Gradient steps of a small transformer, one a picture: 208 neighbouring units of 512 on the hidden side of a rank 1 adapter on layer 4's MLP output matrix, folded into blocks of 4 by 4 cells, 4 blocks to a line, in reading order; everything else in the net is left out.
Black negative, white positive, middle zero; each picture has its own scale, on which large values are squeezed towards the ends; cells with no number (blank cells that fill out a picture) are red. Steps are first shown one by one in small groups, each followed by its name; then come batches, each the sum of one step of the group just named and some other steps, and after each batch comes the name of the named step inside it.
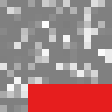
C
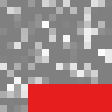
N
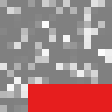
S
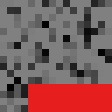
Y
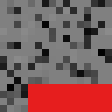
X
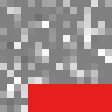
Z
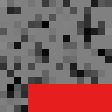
Y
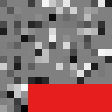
C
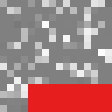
S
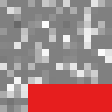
S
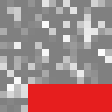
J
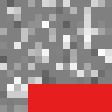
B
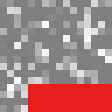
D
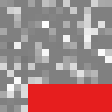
D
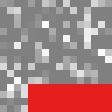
D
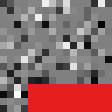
B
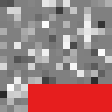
B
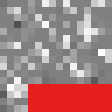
B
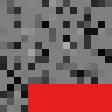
B
